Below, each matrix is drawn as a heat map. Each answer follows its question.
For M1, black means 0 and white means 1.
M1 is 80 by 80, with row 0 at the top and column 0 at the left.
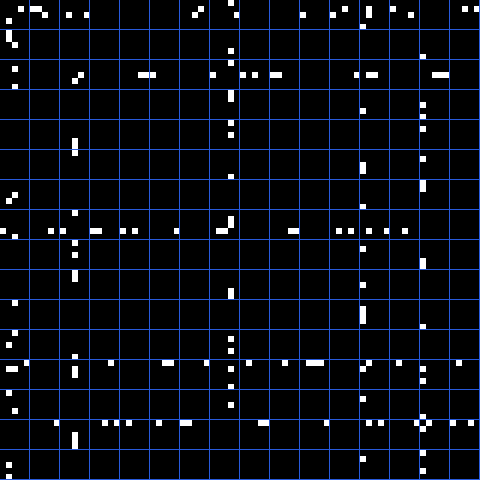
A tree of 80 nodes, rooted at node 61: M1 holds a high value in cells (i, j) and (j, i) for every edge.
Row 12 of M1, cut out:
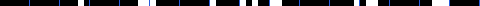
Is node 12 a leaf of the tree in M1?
no
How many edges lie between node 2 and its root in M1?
1
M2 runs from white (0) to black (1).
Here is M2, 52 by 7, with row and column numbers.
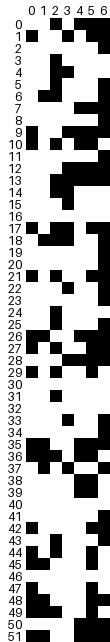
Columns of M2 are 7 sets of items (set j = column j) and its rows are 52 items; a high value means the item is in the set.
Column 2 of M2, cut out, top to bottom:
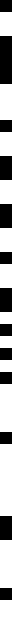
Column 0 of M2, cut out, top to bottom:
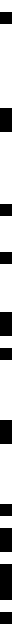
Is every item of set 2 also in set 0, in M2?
no
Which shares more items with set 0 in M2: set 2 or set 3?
set 2
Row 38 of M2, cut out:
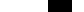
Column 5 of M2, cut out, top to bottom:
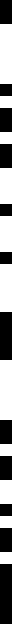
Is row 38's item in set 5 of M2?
yes
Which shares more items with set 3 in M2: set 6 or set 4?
set 6
